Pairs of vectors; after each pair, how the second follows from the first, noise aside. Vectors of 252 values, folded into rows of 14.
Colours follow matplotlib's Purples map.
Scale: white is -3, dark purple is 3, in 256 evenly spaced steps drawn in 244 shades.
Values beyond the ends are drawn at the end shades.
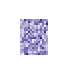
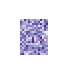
sign-scrambled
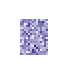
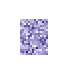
sign-scrambled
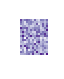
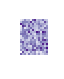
wrapped around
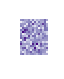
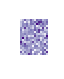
wrapped around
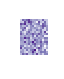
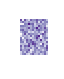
wrapped around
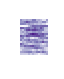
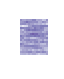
shrunk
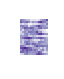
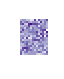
sign-scrambled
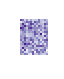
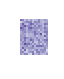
shrunk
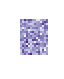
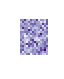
sign-scrambled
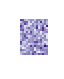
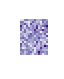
sign-scrambled
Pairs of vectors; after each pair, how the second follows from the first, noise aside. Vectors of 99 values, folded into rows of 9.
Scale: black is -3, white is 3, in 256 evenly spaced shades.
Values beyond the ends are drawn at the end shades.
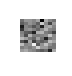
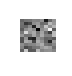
shuffled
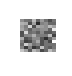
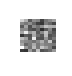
shuffled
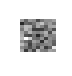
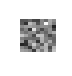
shuffled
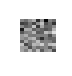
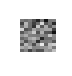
sign-scrambled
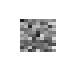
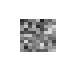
shuffled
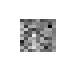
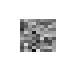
shuffled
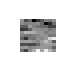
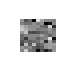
sign-scrambled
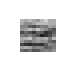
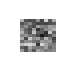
sign-scrambled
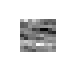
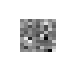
shuffled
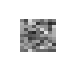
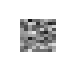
sign-scrambled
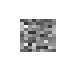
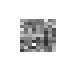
shuffled
